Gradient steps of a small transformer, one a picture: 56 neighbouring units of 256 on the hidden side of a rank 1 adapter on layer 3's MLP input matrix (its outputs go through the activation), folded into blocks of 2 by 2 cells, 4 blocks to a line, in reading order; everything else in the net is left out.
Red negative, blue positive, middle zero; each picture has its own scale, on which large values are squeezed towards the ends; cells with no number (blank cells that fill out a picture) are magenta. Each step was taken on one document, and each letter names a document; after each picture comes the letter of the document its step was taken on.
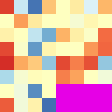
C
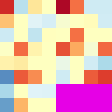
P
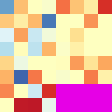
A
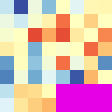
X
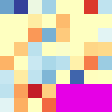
X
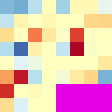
P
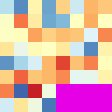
X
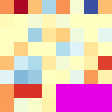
X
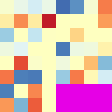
P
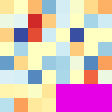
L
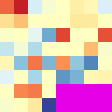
C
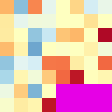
C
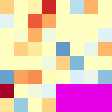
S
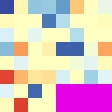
P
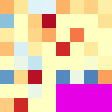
P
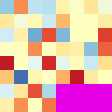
X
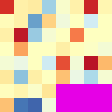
L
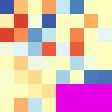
A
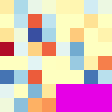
A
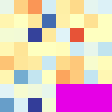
L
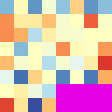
L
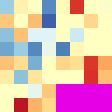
A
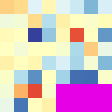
X
